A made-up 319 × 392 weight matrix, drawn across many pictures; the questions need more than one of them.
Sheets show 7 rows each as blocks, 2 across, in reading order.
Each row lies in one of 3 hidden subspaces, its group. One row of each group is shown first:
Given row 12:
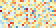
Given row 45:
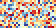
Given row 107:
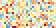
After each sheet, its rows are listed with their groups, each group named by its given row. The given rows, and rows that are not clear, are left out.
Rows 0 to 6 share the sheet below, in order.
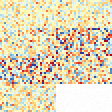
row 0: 107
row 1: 12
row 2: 45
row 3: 45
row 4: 107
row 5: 12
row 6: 12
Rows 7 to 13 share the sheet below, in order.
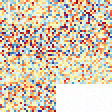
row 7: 107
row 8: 45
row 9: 107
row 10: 107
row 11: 45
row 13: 45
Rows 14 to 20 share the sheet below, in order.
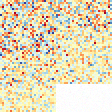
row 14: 107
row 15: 107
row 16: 12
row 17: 12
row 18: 12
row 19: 107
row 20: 45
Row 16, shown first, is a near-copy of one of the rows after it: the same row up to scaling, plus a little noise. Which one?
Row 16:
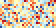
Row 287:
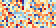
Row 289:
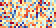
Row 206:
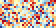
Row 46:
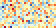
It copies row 206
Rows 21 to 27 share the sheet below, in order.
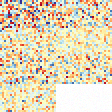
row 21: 45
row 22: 12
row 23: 12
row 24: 107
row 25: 12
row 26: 45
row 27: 12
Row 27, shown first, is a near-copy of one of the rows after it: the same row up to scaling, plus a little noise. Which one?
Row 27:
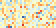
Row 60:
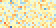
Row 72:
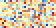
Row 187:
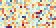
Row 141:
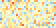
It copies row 187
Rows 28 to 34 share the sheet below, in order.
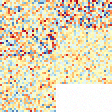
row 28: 107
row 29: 45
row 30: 107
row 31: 45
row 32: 45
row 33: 45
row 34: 45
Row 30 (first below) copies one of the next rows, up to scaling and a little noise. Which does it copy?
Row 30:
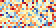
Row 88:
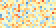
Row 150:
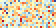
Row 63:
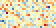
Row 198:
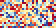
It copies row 198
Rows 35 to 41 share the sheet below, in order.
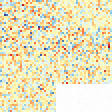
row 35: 45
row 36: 12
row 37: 45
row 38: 107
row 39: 12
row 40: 45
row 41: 12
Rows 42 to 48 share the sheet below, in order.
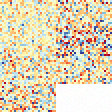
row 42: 12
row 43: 45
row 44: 12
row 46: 12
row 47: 45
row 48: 107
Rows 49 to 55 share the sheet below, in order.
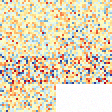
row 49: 45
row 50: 107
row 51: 12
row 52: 45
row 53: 107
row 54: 45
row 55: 12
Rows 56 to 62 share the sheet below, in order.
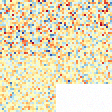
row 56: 45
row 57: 107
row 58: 45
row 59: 107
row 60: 12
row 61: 107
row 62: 12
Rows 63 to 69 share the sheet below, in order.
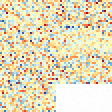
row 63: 107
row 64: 45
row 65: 45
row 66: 45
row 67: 107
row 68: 45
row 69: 12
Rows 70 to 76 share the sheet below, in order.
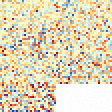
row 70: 107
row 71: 12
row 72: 12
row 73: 45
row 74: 45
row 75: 12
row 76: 45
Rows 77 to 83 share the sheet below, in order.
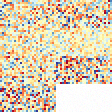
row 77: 12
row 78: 107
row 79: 107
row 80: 12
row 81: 12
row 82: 12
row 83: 107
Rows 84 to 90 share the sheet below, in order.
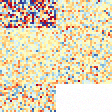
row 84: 45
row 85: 45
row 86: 12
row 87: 45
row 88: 107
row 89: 12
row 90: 45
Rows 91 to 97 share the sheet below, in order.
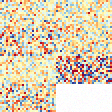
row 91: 45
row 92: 12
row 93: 107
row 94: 12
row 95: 107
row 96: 12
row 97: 107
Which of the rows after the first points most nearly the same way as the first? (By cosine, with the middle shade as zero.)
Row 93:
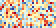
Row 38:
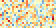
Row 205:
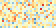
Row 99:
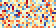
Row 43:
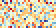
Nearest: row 205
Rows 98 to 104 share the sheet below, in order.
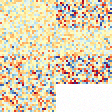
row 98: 45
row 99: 107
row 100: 107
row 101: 45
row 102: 107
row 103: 107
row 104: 107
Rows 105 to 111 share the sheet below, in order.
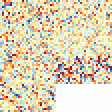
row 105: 12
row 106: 12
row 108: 12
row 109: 12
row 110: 12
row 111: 107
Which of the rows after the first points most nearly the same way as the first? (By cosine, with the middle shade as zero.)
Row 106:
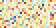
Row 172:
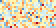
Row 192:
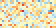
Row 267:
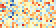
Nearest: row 267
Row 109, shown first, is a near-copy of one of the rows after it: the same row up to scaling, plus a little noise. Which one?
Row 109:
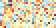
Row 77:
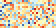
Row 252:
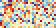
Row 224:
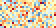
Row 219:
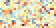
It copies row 252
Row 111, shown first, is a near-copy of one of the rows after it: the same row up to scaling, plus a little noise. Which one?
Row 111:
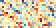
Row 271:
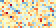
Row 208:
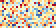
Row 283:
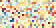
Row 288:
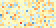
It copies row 271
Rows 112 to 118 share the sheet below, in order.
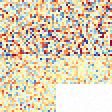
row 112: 107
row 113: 107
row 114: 107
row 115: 12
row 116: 45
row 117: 107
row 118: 12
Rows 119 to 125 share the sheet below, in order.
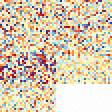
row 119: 12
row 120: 45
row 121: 45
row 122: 107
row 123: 12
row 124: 12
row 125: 12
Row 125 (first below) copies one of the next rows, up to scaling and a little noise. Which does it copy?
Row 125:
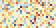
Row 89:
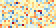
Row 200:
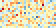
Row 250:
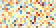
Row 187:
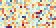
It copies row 250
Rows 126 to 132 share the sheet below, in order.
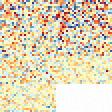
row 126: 107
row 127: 107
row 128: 12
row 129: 107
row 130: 12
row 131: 107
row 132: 45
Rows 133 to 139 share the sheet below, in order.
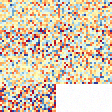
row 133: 12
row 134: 107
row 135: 12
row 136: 45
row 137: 107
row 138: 45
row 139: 107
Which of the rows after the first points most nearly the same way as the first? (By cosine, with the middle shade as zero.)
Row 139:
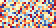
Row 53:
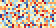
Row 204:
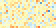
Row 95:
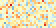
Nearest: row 204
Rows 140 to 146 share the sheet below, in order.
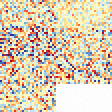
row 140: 45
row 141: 12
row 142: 45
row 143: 45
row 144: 12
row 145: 107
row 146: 107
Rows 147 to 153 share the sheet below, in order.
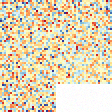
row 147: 107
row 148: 12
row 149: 45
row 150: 107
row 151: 107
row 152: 107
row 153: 45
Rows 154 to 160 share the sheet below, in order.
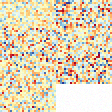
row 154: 107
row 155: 12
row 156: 45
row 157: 107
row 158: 45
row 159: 107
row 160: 12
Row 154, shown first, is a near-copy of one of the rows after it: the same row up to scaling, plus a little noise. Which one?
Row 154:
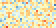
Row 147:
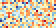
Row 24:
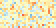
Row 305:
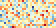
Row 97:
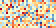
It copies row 147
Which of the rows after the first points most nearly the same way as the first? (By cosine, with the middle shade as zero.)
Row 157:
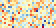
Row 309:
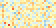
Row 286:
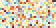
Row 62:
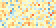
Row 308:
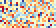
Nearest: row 309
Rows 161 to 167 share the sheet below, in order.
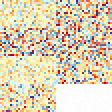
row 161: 12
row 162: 12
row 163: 45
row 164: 107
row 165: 45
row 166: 107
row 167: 45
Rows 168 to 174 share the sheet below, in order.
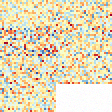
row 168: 45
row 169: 12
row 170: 45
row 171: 45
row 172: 12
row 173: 45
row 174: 107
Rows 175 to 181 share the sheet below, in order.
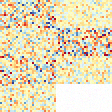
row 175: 45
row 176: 12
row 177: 45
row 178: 107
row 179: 107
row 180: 107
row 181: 45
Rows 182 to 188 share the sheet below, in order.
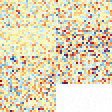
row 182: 107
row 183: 12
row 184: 107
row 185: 12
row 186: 12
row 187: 12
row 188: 12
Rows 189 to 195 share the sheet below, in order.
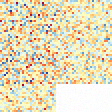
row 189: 12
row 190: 45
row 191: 45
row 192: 45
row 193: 107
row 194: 45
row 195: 107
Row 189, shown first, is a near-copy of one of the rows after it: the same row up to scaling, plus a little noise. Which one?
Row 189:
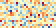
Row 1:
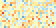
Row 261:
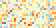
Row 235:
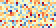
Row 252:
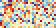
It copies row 235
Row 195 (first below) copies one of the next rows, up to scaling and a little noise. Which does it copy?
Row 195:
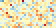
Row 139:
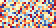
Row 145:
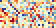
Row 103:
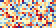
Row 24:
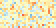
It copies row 103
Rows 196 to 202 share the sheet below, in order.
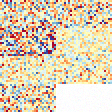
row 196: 45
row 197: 12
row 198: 107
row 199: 45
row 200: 12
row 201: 45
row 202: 107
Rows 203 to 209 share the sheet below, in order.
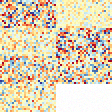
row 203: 45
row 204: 45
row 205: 12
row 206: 12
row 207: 12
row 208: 107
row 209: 12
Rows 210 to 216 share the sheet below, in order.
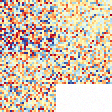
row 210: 45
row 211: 12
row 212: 45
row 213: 12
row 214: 45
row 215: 107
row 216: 12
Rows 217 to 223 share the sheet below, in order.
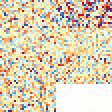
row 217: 45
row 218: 107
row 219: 12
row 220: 107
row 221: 12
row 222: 12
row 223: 12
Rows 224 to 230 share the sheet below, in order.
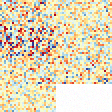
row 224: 12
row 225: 107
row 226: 45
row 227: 107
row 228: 45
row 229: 45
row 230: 45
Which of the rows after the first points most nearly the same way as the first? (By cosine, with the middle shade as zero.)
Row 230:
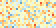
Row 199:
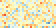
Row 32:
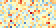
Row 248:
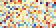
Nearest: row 199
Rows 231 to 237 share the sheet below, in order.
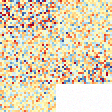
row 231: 45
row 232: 12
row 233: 107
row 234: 107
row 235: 12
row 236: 12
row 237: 12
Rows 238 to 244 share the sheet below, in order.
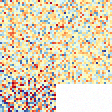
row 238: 45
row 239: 12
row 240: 12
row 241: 45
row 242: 107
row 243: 107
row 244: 12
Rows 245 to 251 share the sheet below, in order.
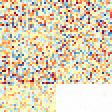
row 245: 107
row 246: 45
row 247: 107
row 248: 45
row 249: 45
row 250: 12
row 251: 12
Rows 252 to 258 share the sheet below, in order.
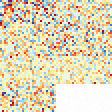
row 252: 12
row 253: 12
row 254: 45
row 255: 45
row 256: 45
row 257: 45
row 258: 107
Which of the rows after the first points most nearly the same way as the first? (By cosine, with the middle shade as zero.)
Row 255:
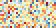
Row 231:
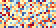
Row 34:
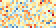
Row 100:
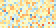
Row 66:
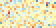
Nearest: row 66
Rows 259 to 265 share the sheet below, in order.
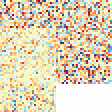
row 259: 45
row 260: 12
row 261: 12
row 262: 45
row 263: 12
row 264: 45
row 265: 12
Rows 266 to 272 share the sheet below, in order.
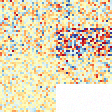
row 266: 107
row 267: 12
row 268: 12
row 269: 107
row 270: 12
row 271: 107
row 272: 45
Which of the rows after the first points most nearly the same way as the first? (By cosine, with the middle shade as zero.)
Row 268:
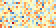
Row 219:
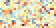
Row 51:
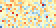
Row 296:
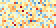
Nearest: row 219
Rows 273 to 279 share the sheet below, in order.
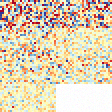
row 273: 12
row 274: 107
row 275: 12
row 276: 12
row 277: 45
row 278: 107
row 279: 12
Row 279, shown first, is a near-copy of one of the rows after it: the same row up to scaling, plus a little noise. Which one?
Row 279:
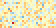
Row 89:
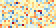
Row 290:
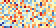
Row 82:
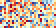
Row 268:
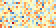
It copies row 268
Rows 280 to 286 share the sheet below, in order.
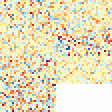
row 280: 45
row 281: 107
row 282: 45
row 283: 107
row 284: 12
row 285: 12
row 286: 107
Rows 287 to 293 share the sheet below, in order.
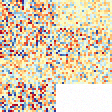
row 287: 12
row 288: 107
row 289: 12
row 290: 12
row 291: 107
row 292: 12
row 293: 12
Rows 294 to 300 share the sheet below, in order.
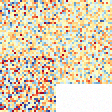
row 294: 12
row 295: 45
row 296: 12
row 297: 12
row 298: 107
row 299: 45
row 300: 12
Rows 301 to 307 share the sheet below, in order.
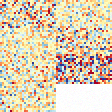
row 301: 107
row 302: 12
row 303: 107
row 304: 45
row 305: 107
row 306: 12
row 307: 12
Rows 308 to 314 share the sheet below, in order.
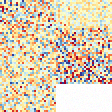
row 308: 12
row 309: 107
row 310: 107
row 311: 107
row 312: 45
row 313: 45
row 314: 45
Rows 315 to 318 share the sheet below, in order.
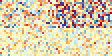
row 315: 45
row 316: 107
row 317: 12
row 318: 12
